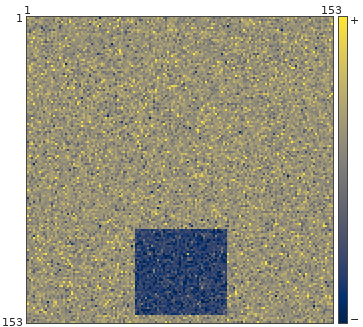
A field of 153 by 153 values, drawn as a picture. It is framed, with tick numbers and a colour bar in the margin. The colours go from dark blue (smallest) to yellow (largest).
An odd patch, lower than its surroundings, sits in the bottom middle. There are no regular stripes. On average the colour sits 60% of the way up the scale. The values are skewed, with a long tail toward low values. The bottom middle is the ninth with the lowest average.
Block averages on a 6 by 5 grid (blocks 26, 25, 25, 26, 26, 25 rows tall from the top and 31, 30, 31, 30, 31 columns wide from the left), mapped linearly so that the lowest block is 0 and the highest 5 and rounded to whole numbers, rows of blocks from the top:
55555 / 55555 / 55555 / 55555 / 54045 / 54045
